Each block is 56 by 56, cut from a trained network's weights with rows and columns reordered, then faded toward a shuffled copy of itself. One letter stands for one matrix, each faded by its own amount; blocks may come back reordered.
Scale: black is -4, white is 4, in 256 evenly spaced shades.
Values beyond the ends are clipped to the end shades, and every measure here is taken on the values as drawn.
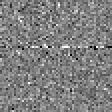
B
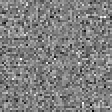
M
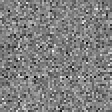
M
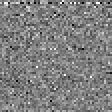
B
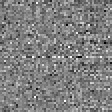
B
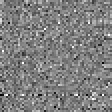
M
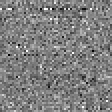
M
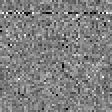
B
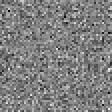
M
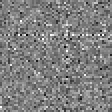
B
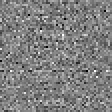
M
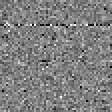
B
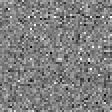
M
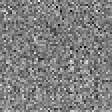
M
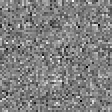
M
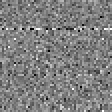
B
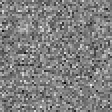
M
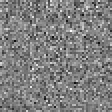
M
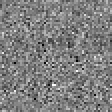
M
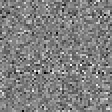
B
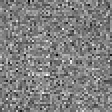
M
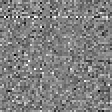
B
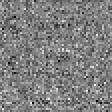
M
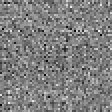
M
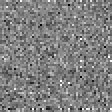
M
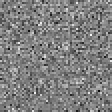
M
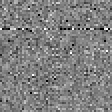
B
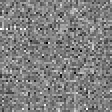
M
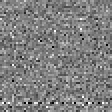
B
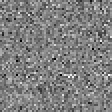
M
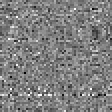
B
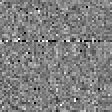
B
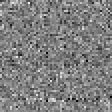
M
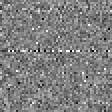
B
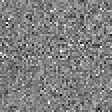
B
